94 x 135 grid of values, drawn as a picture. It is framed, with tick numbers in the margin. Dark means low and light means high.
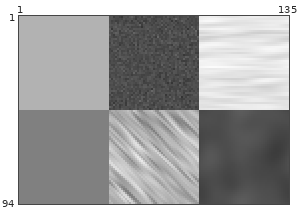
It is made of 2 by 3 panels. Panel 1,1: high, flat. Panel 1,2: low, fine-grained, faint in contrast. Panel 1,3: very high, streaked across, faint in contrast. Panel 2,1: middling, flat. Panel 2,2: high, slanting down to the right. Panel 2,3: low, smooth, faint in contrast.
